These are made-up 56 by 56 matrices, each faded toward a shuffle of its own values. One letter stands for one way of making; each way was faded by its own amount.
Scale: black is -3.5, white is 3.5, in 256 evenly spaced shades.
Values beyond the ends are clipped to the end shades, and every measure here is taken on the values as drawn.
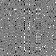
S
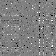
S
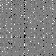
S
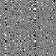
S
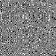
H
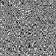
H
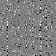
S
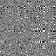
S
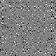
S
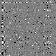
S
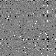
S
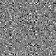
H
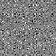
H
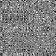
H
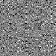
H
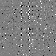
S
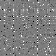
S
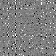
S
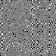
S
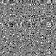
H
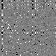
S
